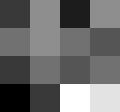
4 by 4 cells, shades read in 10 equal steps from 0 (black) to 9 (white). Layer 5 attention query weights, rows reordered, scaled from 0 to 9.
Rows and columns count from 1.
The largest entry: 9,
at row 4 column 3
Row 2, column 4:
3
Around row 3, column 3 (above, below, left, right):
4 9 4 4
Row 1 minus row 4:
2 3 -8 -3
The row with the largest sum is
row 4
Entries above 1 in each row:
3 4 4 3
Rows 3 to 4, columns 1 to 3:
2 4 3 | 0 2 9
